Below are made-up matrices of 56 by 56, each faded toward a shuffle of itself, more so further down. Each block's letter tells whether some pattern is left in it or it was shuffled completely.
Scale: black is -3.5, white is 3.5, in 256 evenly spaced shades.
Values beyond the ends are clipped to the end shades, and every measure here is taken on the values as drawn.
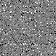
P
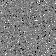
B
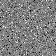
B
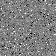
B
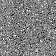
B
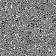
B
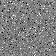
B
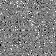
P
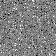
B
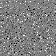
P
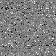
P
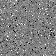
B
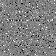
P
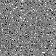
P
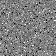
B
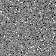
B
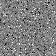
B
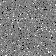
B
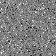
P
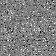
P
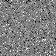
B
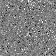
B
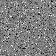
B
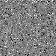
P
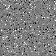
P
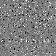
P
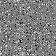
P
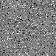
P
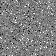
B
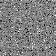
P
